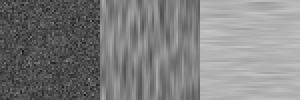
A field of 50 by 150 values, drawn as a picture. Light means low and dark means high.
It is made of 1 by 3 panels. Panel 1,1: high, fine-grained. Panel 1,2: middling, streaked downward. Panel 1,3: low, streaked across, faint in contrast.
